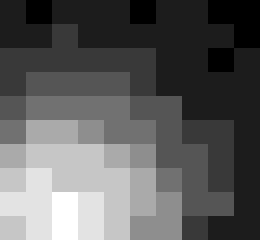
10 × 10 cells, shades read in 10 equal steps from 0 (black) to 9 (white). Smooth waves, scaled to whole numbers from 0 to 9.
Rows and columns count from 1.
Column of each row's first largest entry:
1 3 1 2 2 2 2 2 3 3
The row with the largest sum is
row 9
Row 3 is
2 2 2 2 2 2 1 1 0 1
